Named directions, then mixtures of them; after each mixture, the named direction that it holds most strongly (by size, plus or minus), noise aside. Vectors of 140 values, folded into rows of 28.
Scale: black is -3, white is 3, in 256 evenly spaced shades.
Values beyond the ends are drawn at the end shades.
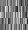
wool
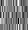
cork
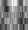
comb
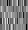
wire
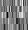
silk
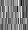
wool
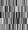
wool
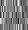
cork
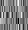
cork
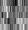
comb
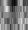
comb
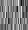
wool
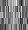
wool
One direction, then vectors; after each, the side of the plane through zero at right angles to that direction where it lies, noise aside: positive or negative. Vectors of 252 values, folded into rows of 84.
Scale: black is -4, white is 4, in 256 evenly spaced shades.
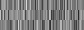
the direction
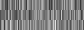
negative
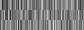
negative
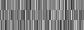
negative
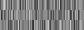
positive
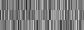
negative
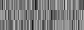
positive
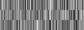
positive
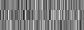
negative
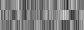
positive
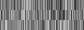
positive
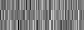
negative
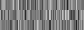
positive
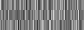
negative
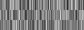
positive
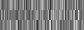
negative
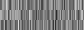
positive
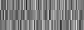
negative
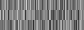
positive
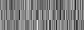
positive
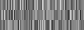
negative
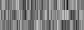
positive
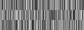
positive
